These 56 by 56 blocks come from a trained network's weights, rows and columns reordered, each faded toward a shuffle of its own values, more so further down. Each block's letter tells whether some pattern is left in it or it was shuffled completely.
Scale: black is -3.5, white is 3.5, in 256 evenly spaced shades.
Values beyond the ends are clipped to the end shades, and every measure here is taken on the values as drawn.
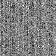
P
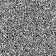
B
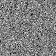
B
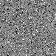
B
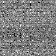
P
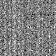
P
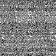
P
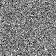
B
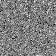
B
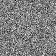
B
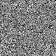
B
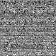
P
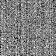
P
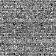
P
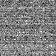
P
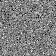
B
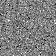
B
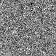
B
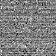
P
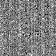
P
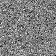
B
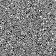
B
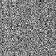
P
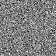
B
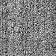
P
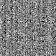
P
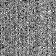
P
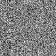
P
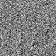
P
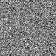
P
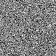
B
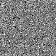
B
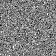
B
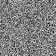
B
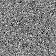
B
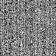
P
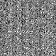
P
